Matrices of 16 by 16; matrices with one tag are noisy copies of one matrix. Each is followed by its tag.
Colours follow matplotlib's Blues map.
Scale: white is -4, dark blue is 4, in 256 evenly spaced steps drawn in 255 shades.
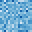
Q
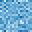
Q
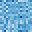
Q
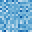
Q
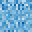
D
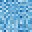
Q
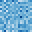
Q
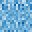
D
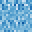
D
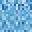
D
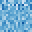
D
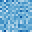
Q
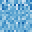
D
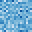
Q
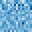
D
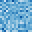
Q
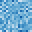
Q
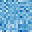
Q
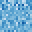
D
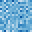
Q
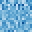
D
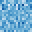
D
